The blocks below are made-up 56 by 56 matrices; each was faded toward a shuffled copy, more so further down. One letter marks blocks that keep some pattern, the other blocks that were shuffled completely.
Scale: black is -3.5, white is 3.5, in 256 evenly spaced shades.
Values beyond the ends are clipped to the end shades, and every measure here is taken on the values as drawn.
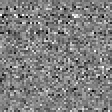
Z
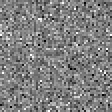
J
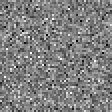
J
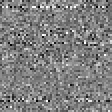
Z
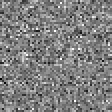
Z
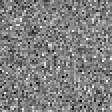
J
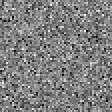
J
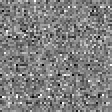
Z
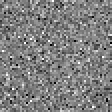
J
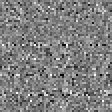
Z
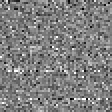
Z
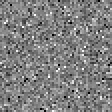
J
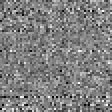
Z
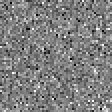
J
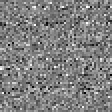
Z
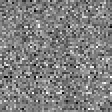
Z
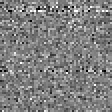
Z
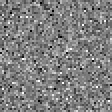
J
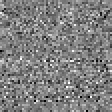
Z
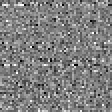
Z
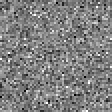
J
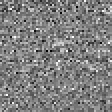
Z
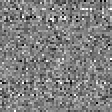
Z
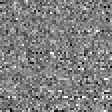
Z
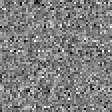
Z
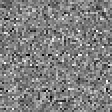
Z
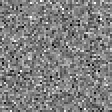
J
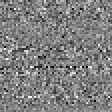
Z
